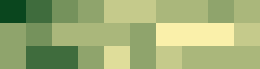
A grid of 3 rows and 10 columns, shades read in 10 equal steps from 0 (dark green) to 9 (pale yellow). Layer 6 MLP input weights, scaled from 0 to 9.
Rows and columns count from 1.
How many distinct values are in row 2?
5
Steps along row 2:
down up same same down up same same down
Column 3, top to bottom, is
4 6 2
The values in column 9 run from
5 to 9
